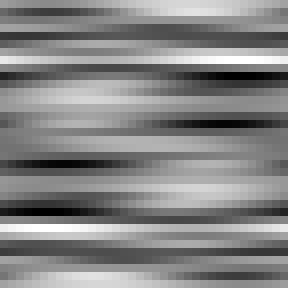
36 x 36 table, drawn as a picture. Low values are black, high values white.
Symmetry: a half turn. Grain: streaks across. Slope: none.
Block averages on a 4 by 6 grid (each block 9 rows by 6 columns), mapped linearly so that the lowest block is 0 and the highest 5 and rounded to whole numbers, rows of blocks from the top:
323454 | 355200 | 002553 | 454323
